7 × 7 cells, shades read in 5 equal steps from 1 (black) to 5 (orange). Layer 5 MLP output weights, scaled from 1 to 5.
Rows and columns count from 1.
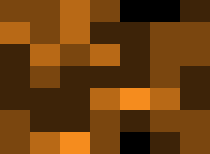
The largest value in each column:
4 4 5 4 5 4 3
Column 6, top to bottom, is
1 3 3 3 4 3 2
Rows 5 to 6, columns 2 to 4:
2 2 4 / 2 2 3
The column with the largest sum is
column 3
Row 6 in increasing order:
2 2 2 3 3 3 3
